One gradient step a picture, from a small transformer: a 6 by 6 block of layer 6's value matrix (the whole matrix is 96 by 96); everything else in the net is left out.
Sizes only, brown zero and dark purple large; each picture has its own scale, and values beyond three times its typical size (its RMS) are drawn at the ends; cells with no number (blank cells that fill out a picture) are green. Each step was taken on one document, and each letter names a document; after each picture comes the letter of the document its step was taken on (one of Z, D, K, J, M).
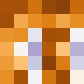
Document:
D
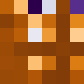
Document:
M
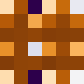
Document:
M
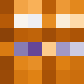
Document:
D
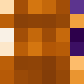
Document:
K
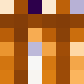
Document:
M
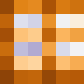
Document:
D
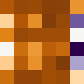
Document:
K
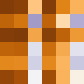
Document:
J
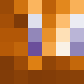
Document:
J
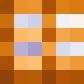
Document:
D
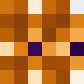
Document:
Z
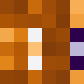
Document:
K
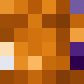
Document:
K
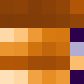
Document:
K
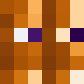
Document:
Z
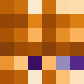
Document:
J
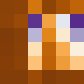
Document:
J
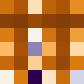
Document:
M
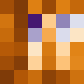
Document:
J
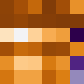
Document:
Z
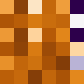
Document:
K
